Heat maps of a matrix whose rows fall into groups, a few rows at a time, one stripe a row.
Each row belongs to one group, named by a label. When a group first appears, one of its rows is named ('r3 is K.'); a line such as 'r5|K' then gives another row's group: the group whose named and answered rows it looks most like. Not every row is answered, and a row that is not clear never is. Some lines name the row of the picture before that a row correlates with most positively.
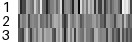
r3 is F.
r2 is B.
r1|B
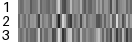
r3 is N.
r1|N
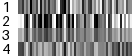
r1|N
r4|F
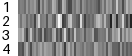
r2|N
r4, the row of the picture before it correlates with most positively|4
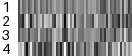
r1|B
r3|B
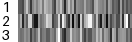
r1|F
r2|B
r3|N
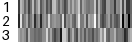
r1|B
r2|B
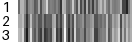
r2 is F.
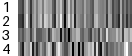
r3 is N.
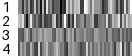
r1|N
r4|B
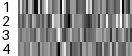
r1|B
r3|N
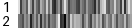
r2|N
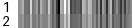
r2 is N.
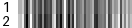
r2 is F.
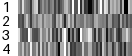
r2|F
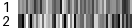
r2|F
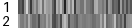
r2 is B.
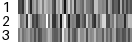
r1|F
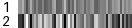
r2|F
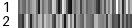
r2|F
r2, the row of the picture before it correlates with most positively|2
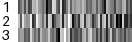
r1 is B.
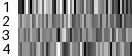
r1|F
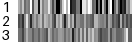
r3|B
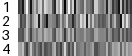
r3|F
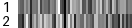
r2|F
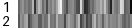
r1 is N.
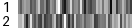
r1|N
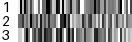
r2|N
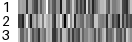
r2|F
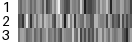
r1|N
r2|F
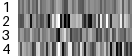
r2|N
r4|N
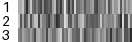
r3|N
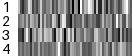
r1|B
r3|F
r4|N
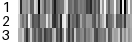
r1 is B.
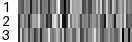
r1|N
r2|B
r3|B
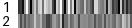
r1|F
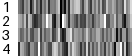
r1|N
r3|N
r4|B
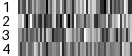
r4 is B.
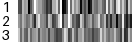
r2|N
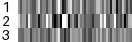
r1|N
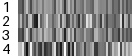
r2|B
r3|F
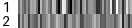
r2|B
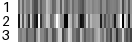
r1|B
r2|B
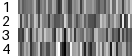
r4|N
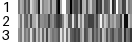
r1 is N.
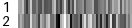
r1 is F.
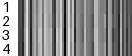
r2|F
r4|F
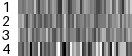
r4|N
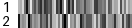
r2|B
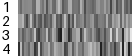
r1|N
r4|B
